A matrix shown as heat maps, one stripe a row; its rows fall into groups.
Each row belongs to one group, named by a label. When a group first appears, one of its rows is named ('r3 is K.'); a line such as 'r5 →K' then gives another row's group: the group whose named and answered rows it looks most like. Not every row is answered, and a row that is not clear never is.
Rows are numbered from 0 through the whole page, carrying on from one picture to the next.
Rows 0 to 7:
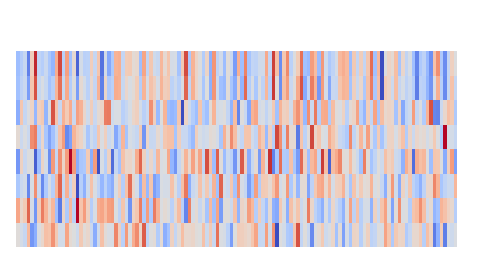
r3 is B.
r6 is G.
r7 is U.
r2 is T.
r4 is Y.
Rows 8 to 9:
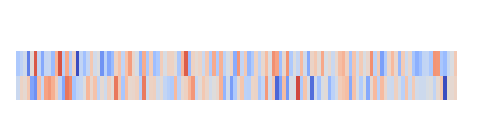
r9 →U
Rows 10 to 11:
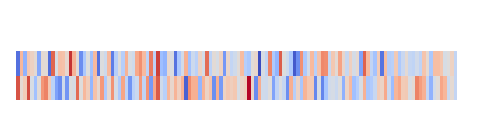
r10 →Y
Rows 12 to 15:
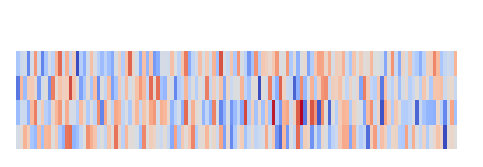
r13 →Y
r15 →U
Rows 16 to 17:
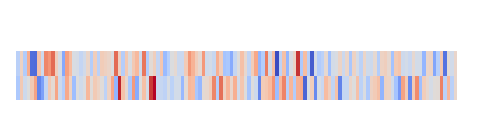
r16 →U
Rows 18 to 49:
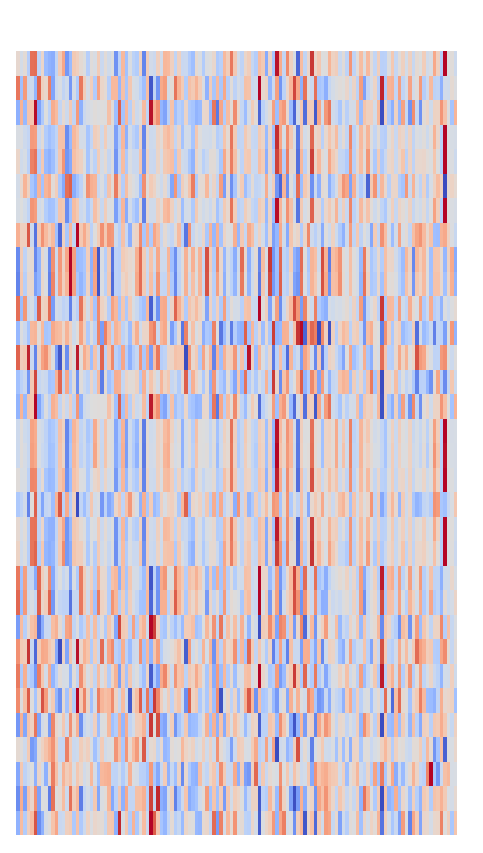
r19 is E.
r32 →Y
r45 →Y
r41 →Y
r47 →T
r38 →B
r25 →G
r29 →T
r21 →B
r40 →E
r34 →B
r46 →U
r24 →B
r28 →E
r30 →G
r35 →B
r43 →E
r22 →B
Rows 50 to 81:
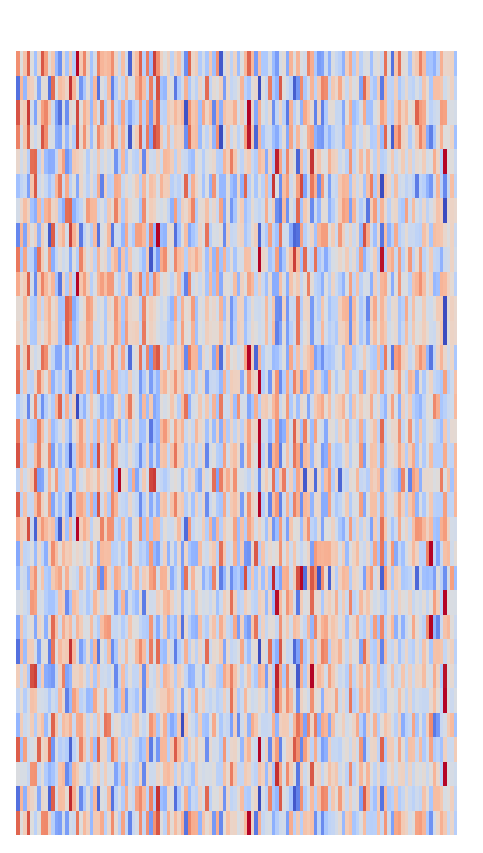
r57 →Y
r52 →G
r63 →E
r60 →U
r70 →T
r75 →B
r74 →Y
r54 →B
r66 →E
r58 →E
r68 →E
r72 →B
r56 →U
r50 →G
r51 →Y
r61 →U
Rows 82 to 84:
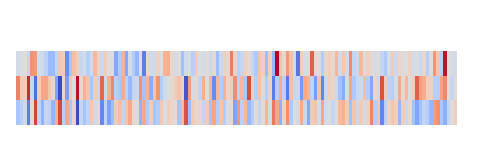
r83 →G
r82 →B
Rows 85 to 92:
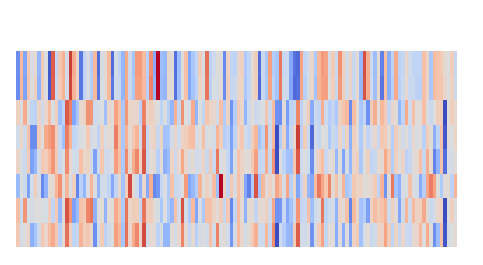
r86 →Y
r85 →Y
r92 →U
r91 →U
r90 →T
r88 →U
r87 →U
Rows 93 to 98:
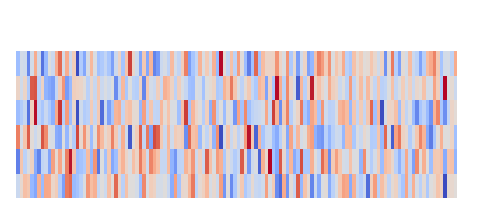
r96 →G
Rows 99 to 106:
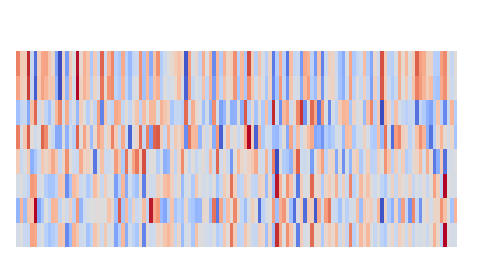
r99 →G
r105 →Y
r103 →U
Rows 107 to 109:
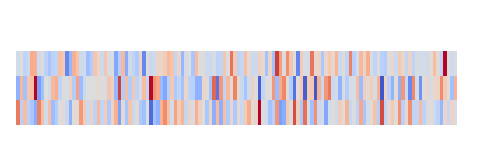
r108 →Y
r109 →E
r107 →B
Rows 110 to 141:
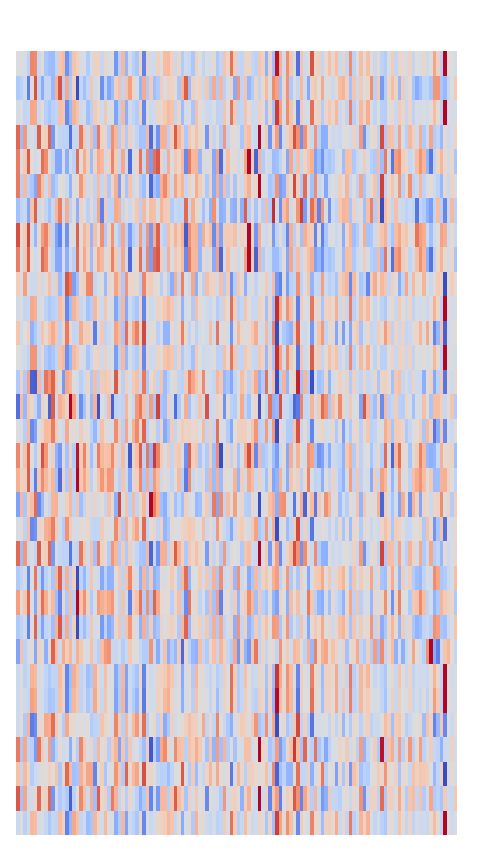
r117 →G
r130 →E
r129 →U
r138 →E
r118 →G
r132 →G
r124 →Y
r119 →U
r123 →U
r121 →U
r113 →E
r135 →B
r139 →U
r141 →B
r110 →B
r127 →G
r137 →U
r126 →G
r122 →B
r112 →B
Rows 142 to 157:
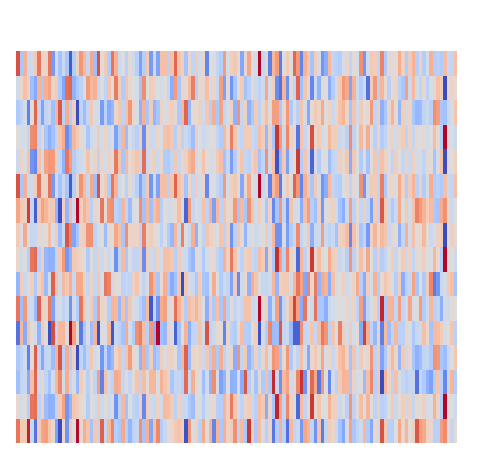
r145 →B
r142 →E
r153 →Y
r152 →E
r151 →T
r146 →U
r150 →B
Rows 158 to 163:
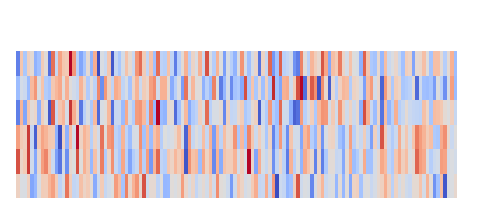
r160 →Y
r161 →G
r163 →U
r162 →G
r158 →Y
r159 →T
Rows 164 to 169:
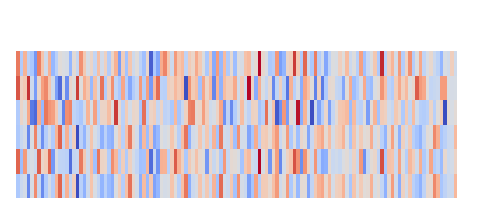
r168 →E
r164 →E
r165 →G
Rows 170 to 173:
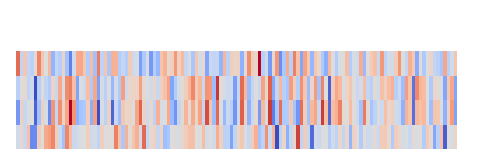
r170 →E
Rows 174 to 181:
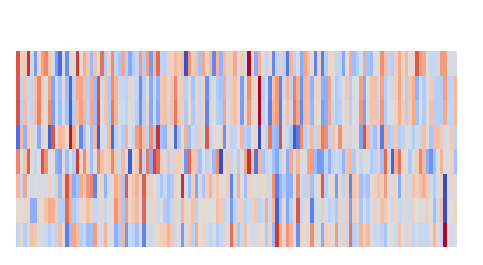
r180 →U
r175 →E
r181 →B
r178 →G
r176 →E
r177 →Y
